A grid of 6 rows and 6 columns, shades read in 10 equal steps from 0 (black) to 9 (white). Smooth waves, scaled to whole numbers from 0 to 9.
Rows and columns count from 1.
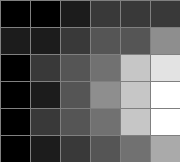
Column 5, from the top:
2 3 7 7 7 4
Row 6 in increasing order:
0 1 2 3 4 6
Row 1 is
0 0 1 2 2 2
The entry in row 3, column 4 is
4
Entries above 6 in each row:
0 0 2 2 2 0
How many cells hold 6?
1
